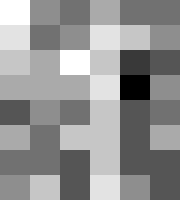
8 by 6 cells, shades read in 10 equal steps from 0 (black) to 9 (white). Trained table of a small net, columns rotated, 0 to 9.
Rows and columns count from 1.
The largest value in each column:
9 7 9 8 7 6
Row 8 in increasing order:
3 3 5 5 7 8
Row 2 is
8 4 5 8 7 5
